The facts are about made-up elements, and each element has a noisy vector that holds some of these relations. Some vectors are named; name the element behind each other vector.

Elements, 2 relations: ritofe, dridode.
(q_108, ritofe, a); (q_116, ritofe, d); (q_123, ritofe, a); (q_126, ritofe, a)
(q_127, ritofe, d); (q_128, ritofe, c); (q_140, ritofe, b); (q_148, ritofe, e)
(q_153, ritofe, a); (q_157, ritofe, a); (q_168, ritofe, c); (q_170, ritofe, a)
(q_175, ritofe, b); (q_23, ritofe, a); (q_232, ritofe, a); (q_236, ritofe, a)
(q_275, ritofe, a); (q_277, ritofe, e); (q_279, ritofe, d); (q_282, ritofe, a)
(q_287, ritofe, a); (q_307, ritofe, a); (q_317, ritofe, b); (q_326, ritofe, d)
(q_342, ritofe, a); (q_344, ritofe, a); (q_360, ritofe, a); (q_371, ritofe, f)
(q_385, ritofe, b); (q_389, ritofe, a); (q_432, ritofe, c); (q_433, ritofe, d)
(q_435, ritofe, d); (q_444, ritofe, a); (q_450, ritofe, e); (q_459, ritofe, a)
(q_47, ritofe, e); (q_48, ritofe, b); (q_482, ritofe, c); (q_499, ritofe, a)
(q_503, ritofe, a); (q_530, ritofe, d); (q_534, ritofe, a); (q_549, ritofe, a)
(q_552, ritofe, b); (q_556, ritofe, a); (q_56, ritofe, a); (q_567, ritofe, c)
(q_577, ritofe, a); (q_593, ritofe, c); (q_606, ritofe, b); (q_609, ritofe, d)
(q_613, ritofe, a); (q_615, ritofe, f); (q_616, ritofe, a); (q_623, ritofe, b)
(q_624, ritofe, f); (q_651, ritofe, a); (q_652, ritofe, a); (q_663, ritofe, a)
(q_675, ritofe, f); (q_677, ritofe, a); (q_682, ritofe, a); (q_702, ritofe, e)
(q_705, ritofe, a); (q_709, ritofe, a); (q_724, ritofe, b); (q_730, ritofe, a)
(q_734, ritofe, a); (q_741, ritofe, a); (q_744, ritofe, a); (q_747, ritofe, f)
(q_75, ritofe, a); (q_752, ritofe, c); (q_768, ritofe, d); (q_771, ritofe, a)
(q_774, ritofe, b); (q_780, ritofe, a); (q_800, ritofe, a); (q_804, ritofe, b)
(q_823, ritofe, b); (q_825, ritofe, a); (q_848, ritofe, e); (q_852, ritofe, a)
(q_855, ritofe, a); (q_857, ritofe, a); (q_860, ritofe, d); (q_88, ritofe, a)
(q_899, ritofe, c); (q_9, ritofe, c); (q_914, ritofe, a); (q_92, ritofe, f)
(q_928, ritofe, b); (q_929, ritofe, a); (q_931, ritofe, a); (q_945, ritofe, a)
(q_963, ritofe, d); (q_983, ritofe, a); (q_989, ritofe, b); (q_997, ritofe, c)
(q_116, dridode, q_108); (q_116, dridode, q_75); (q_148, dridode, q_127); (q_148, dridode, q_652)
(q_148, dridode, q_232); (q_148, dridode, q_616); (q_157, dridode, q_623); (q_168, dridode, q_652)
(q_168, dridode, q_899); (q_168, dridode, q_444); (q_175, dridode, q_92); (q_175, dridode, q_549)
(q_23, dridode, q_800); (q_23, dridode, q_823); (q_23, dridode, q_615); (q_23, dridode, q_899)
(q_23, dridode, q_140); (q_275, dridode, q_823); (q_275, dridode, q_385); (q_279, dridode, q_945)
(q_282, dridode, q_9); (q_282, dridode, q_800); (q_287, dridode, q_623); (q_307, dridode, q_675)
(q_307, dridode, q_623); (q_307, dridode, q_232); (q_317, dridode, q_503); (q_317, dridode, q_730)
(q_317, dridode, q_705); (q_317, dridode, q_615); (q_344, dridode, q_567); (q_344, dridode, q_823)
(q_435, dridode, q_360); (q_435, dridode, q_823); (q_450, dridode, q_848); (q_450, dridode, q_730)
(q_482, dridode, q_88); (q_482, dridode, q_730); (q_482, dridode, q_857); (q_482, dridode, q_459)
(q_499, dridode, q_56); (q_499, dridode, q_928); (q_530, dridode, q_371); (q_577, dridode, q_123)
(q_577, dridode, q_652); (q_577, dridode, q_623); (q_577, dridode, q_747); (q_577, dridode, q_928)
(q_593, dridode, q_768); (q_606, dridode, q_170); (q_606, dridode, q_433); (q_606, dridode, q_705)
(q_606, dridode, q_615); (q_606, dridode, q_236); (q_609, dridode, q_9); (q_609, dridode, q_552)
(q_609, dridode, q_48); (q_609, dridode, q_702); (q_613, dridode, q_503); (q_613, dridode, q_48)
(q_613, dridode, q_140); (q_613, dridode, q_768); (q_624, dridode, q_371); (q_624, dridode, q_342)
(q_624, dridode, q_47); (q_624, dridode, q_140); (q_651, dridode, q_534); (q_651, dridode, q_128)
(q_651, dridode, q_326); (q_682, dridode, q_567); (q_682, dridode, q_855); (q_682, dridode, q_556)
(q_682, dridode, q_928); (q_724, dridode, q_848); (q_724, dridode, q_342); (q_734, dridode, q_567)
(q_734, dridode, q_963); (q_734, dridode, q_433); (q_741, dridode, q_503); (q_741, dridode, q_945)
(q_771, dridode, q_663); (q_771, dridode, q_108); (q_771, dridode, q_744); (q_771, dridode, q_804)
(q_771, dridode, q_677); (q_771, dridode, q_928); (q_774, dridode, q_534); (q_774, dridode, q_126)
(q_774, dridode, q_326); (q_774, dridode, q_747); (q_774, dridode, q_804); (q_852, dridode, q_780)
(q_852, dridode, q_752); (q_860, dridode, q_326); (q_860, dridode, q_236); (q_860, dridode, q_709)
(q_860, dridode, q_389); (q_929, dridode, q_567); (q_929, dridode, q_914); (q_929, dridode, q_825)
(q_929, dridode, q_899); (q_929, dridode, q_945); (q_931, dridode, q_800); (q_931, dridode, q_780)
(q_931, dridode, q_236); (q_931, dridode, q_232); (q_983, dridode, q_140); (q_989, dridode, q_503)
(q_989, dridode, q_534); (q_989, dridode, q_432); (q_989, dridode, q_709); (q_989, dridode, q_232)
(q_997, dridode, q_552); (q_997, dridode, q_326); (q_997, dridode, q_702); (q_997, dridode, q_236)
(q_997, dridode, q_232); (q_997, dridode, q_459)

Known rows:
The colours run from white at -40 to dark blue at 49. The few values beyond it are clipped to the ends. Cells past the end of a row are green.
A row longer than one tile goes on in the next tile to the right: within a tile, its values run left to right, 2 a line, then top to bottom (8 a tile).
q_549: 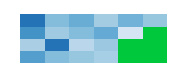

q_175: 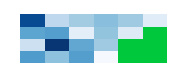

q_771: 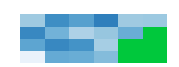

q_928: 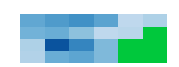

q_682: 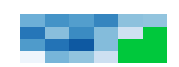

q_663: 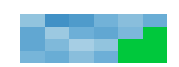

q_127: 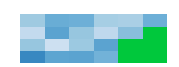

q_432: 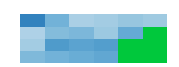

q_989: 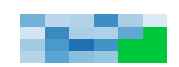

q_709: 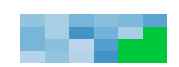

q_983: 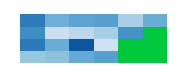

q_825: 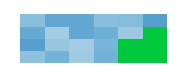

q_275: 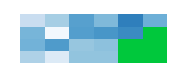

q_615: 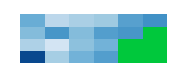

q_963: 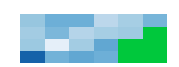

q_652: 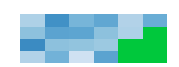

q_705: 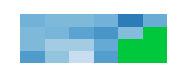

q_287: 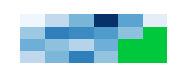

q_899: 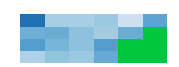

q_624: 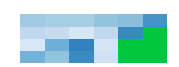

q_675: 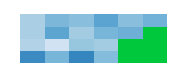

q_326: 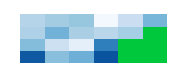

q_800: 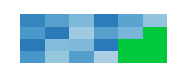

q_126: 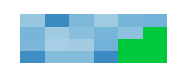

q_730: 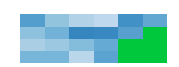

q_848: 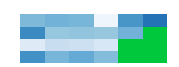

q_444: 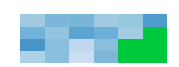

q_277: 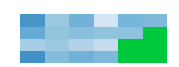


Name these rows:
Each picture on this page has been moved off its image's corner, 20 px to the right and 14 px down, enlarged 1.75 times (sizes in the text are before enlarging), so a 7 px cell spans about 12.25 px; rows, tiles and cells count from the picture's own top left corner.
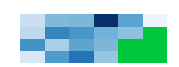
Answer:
q_307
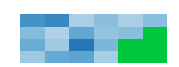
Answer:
q_567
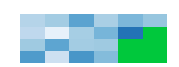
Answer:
q_823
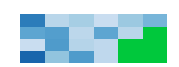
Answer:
q_92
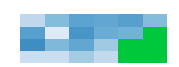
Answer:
q_344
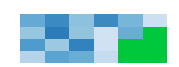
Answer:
q_148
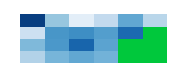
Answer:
q_482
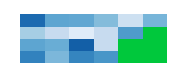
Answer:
q_140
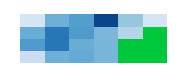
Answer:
q_577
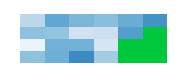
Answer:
q_724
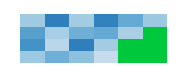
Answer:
q_734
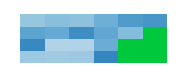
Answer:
q_236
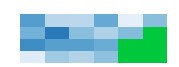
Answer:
q_168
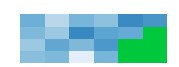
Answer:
q_503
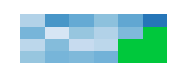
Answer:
q_342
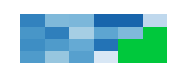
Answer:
q_282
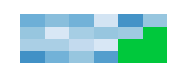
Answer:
q_702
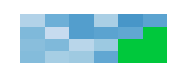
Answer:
q_360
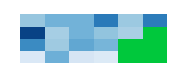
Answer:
q_929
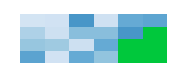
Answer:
q_435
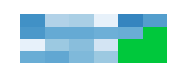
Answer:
q_450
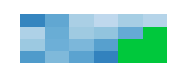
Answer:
q_128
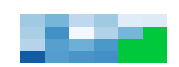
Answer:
q_774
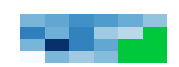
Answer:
q_499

